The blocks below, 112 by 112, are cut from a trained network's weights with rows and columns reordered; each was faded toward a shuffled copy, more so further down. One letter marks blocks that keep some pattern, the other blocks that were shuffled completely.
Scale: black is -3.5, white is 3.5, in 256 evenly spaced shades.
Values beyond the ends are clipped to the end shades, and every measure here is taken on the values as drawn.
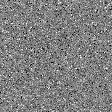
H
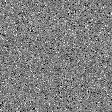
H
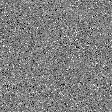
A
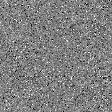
A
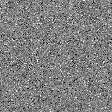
A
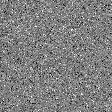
H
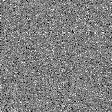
A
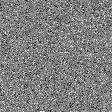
H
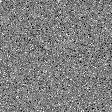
H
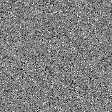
A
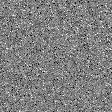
H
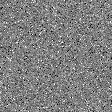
H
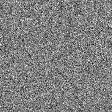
A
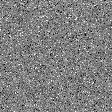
H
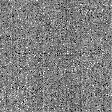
A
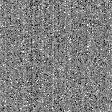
A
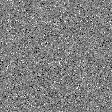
A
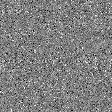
A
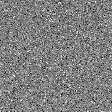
A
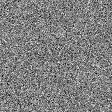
H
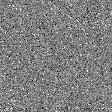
A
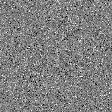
A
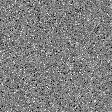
H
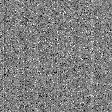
A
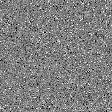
A
